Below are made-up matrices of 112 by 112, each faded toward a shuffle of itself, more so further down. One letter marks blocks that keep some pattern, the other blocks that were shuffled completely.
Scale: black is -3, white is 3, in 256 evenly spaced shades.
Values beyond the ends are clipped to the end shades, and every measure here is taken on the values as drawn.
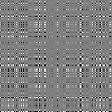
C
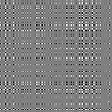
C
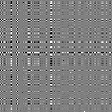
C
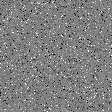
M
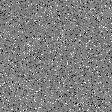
M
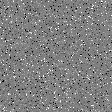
M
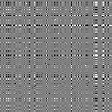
C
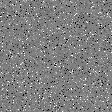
M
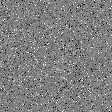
M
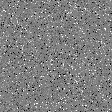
M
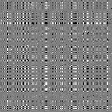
C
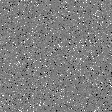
M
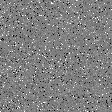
M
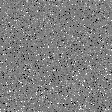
M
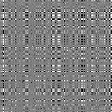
C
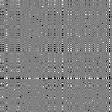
C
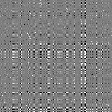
C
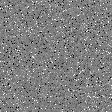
M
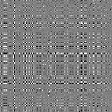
C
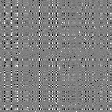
C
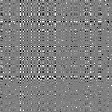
C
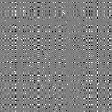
C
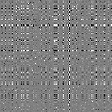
C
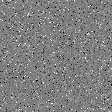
M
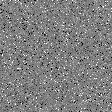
M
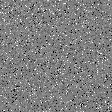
M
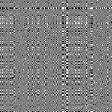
C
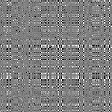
C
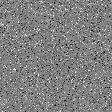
M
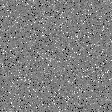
M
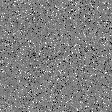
M
